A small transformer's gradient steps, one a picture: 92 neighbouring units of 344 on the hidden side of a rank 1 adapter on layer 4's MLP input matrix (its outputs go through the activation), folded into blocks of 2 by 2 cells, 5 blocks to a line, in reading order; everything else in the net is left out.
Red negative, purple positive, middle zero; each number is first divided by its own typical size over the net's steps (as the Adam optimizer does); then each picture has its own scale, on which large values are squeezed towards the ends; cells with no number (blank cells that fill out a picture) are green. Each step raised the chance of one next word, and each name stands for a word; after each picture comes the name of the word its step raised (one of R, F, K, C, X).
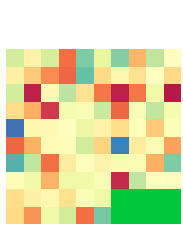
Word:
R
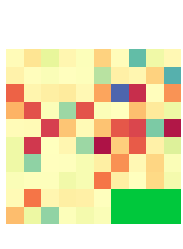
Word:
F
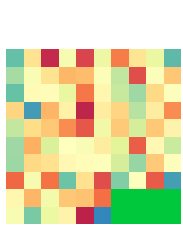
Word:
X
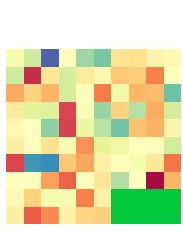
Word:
R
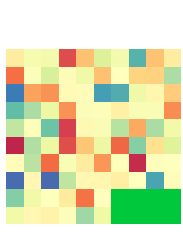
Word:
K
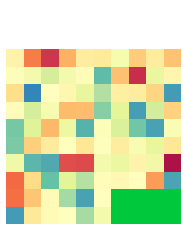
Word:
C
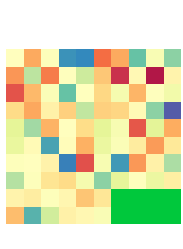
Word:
F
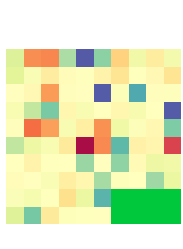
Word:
R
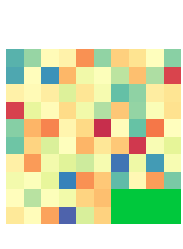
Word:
X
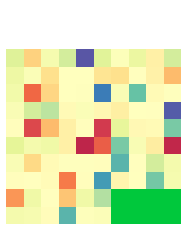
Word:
R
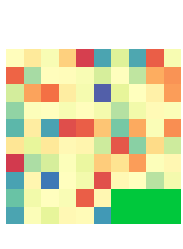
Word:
K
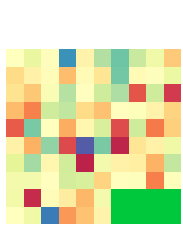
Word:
F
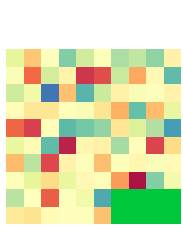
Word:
K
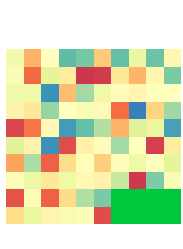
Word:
K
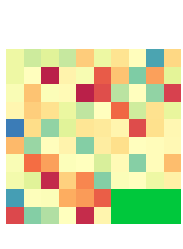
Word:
C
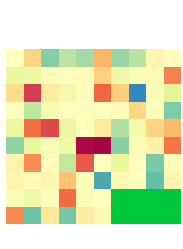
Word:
R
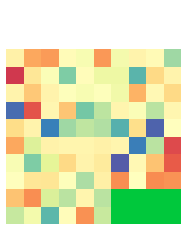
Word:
X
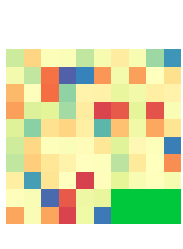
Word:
X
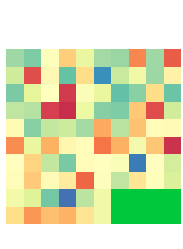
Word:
F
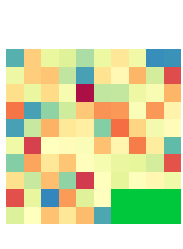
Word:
X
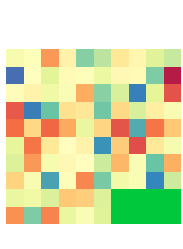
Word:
X
